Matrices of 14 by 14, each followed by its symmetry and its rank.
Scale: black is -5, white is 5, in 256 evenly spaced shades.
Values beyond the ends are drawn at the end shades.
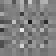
antisymmetric, rank two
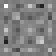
symmetric, rank two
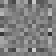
antisymmetric, rank two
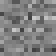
neither, rank three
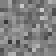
antisymmetric, full rank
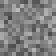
antisymmetric, full rank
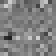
neither, rank three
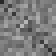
symmetric, full rank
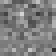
neither, rank three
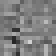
neither, rank three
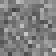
neither, full rank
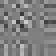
antisymmetric, rank two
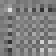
symmetric, rank two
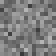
neither, full rank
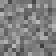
neither, full rank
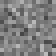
antisymmetric, full rank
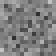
symmetric, full rank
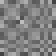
symmetric, rank two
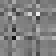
antisymmetric, rank two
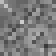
symmetric, full rank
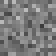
neither, full rank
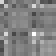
symmetric, rank two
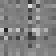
antisymmetric, rank two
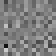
neither, rank three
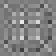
symmetric, rank two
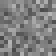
antisymmetric, full rank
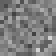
symmetric, full rank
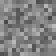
neither, full rank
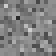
symmetric, full rank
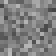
antisymmetric, full rank
